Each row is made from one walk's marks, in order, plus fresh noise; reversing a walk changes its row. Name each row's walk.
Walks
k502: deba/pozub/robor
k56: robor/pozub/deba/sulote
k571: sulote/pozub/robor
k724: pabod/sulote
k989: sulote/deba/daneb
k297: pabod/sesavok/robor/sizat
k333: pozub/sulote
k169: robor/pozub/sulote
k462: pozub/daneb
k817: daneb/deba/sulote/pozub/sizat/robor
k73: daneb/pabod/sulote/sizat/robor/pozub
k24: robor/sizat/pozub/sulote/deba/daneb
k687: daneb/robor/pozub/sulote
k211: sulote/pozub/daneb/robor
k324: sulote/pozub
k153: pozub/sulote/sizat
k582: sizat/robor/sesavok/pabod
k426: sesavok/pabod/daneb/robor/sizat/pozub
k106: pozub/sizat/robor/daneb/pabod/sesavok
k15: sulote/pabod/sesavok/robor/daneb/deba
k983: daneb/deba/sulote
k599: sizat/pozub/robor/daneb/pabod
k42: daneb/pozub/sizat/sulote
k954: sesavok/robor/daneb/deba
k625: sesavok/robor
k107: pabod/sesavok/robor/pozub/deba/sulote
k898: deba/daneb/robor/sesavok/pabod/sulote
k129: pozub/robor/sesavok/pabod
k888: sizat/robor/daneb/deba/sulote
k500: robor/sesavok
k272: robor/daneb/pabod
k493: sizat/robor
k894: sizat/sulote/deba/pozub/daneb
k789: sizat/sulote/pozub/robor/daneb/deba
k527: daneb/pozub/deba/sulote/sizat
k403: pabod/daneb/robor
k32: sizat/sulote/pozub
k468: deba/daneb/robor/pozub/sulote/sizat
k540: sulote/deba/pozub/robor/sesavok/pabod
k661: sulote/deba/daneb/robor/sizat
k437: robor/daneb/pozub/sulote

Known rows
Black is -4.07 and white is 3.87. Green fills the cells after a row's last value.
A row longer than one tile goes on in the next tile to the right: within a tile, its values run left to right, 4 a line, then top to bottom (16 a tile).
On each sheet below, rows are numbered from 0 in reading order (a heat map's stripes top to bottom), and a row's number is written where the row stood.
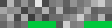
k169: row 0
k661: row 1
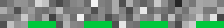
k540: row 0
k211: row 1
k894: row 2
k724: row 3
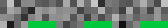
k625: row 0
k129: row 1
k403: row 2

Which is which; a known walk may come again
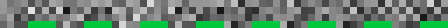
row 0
k599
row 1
k817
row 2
k153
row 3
k468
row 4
k954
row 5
k500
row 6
k272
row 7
k437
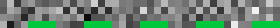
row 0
k625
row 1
k687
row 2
k888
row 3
k106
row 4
k894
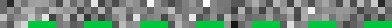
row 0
k724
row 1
k169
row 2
k571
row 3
k211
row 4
k403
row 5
k32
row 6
k129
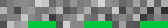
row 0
k540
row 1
k661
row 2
k42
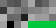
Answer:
k297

